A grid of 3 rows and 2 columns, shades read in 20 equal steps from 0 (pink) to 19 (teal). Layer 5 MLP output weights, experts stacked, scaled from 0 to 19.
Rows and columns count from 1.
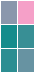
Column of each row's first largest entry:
1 1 1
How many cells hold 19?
1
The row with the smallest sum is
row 1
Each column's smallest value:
9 0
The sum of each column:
45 28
